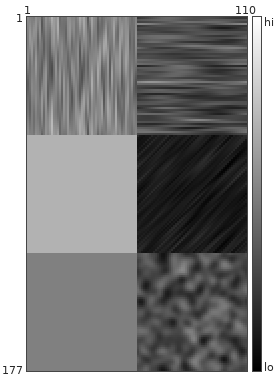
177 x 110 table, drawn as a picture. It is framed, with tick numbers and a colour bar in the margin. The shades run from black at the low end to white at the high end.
The table splits into 3 rows of 2 panels. Panel 1,1: middling, streaked downward. Panel 1,2: low, streaked across. Panel 2,1: high, flat. Panel 2,2: very low, slanting up to the right, faint in contrast. Panel 3,1: middling, flat. Panel 3,2: low, blotchy.
